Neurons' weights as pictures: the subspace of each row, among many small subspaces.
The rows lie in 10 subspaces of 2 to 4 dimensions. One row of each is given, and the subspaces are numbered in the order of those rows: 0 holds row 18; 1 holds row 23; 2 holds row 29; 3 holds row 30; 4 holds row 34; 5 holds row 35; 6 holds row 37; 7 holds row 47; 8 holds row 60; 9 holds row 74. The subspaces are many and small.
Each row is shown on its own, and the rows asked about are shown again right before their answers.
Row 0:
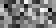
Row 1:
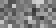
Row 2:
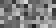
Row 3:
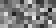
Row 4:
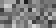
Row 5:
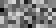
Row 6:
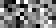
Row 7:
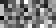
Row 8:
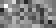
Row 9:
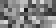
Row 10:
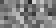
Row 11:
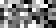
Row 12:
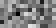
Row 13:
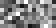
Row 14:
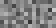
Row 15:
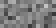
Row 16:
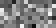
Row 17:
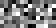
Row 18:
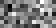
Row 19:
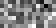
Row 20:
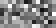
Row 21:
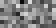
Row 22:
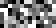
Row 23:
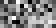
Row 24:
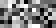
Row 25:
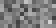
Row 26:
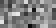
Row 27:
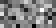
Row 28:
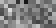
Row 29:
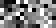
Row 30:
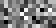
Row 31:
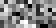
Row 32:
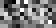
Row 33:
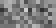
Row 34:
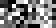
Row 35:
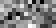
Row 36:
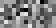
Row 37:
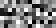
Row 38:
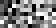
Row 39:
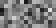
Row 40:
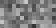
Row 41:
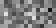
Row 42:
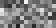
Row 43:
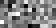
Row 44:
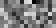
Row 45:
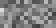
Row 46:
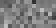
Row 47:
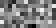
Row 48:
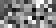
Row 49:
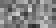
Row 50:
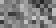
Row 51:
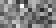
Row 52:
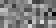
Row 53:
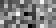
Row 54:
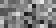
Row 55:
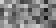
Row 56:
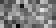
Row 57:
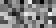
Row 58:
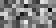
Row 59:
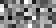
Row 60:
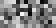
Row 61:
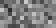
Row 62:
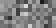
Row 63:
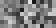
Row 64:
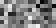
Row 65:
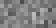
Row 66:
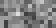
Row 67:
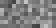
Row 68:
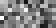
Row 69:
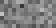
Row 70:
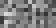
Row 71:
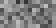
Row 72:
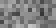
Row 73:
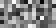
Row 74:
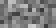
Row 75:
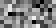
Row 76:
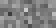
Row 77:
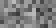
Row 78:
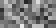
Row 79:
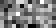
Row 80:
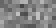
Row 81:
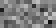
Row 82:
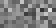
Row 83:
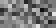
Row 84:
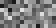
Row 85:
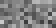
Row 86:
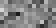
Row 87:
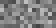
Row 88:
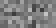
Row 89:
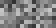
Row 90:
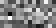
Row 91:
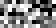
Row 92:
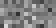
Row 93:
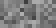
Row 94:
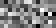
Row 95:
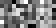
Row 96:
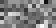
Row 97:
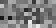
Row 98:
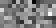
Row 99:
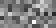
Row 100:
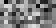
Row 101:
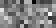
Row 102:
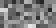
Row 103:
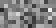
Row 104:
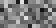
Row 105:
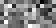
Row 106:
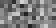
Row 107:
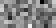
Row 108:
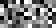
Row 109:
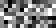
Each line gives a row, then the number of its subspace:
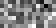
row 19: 1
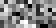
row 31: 8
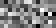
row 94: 6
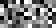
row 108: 5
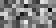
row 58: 8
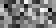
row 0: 8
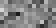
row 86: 5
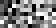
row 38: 0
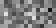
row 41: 3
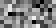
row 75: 0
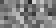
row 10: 7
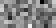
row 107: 8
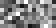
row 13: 2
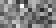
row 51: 1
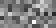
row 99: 6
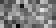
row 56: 1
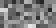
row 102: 1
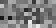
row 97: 5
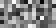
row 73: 7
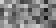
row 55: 0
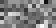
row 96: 5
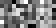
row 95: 7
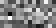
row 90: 5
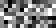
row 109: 3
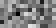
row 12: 4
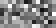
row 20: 6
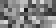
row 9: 3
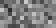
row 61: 8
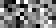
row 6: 2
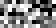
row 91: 0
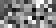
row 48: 0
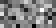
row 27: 1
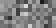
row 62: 8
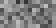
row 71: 2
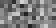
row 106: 4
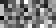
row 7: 5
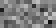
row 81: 6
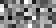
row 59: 5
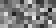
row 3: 3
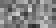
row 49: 4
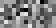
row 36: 8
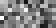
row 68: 5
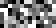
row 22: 1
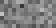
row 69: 1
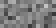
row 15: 1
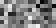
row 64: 0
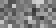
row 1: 0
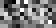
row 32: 8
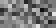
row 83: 6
